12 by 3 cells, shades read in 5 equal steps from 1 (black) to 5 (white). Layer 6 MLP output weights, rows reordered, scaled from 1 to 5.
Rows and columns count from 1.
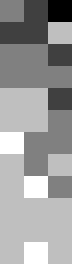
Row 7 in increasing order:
3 3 5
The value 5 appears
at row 7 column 1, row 9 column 2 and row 12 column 2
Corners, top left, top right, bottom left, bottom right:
3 1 4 4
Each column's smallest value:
2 2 1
